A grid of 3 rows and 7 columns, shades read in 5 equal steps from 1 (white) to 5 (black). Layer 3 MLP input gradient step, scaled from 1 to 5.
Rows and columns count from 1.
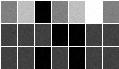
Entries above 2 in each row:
4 7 7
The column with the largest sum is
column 3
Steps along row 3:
same up down up down same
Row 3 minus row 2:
0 0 1 -1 0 0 0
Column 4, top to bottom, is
3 5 4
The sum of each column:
11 10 14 12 12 9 11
